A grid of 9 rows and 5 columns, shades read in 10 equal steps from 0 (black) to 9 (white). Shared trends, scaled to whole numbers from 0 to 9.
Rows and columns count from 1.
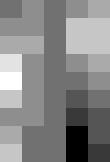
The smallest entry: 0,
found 2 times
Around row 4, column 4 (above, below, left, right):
7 4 4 6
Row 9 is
7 4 4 0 2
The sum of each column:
57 44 36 33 43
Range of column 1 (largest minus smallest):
5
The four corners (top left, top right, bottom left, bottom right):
4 6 7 2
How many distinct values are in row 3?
3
